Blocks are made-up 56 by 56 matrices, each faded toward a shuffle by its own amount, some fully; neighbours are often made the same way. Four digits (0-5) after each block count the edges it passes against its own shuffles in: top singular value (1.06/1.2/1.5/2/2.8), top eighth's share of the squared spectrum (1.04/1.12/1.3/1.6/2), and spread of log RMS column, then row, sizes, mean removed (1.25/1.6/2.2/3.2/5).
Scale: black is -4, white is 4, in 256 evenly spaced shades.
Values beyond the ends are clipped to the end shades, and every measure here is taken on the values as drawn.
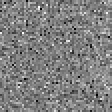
2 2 0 0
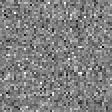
3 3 1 1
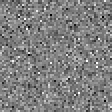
2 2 1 0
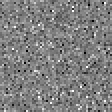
2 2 0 0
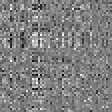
4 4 3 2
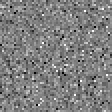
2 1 0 0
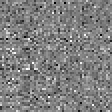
4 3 1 2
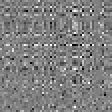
5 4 3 3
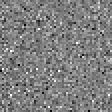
3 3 0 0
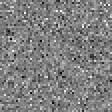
2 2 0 0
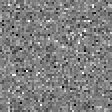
3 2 1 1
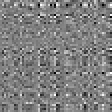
5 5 3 3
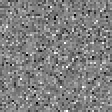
1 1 0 0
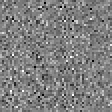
4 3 2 2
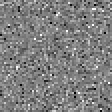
2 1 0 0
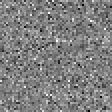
2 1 0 1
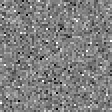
1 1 0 0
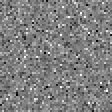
0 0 0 0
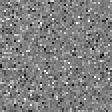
0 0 0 0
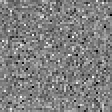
1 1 0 0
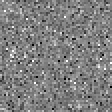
2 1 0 0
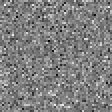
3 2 0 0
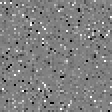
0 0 0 0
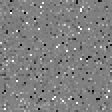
1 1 0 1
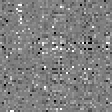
4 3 1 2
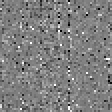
2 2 2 0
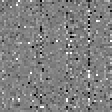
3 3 2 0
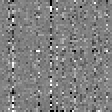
3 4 3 1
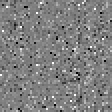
1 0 1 0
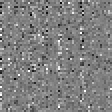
2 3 3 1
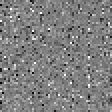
1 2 2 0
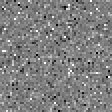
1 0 0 0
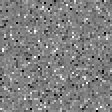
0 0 0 0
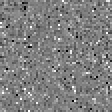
2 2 1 0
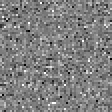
2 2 0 0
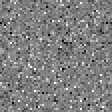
1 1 0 0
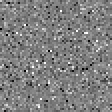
0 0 0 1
